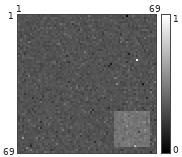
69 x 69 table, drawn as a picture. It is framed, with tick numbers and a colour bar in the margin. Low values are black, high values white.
Stripes: none. Histogram: skewed, a long tail of high values. Ninth with the highest average: bottom right. Odd patch: higher, in the bottom right.
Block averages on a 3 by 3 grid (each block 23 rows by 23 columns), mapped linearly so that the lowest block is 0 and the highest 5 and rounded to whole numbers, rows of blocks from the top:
000 / 000 / 005
